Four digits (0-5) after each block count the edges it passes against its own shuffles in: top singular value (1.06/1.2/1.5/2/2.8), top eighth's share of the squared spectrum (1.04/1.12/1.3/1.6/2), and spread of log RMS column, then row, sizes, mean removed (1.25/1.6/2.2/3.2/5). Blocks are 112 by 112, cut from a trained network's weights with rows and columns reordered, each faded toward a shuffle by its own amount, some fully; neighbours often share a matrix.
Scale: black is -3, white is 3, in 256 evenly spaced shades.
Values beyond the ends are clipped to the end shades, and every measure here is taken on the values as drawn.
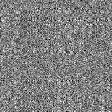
4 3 0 2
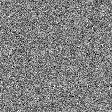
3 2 0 1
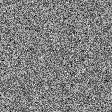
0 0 0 0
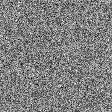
1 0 0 0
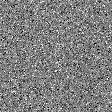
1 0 0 0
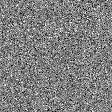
3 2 0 0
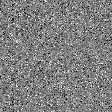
2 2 1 1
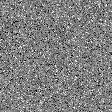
0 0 0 0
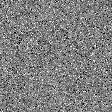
1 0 0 0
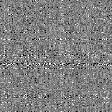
3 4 2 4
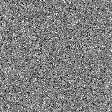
2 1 0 0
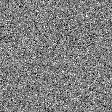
0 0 0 0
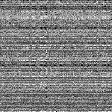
5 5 3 4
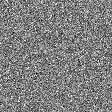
0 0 0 0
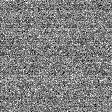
2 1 0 0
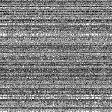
5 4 3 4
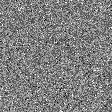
0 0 0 0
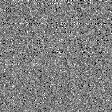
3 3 0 2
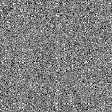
3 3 0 2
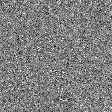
2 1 0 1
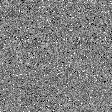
2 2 0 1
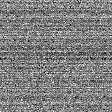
4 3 1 1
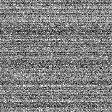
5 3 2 2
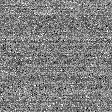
3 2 0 0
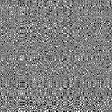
5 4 3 3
